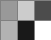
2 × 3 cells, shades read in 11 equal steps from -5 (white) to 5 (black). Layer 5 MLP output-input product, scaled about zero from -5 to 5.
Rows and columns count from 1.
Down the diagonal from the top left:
-1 4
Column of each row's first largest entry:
3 2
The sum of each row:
-2 -3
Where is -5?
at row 2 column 3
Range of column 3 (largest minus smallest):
7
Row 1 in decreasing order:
2 -1 -3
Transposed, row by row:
-1 -2 | -3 4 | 2 -5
